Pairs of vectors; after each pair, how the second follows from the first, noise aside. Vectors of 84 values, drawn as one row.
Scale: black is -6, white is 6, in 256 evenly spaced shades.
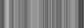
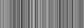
shuffled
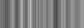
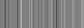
partly zeroed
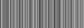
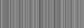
shrunk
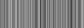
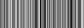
scaled up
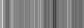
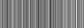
shuffled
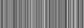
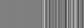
partly zeroed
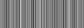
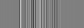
partly zeroed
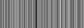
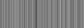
shrunk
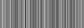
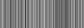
sign-scrambled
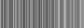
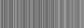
shrunk
